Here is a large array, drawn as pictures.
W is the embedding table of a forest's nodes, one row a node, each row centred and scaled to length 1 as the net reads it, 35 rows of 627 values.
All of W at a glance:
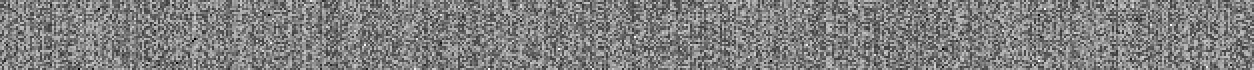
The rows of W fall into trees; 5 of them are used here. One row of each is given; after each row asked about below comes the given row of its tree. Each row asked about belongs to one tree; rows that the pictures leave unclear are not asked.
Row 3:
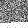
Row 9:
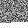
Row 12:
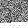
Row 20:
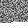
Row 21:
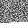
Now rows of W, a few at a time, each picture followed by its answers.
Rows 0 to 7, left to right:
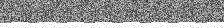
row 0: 3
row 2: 3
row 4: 21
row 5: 20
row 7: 9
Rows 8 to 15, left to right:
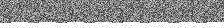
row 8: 12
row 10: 20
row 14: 21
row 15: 12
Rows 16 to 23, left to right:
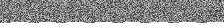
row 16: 12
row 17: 3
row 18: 21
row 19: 12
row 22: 20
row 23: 21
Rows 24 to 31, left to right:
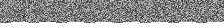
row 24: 21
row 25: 3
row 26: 20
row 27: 20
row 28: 21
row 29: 21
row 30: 9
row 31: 12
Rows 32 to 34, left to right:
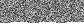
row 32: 21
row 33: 12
